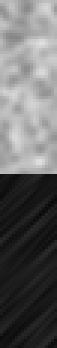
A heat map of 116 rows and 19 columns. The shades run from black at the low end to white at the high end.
The table splits into 2 rows of 1 panel. Panel 1,1: high, blotchy. Panel 2,1: very low, slanting up to the right, faint in contrast.
